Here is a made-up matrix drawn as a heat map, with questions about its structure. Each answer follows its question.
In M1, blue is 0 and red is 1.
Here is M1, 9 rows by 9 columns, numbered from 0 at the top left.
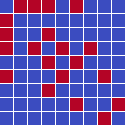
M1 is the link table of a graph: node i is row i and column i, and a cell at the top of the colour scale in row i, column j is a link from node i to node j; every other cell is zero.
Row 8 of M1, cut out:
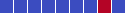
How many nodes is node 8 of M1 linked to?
1
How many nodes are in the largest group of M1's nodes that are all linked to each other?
3
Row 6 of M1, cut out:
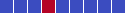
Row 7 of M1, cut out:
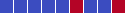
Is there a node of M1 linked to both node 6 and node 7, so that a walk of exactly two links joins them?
no
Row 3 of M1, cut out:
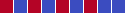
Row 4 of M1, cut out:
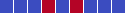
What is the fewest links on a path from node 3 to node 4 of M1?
1
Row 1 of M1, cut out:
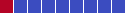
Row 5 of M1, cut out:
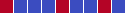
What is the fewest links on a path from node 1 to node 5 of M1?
2
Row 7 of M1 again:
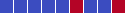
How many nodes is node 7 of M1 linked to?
2
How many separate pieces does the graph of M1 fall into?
1
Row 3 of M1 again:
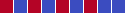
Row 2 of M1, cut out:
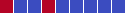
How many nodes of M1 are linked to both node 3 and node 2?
1
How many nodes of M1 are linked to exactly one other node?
3
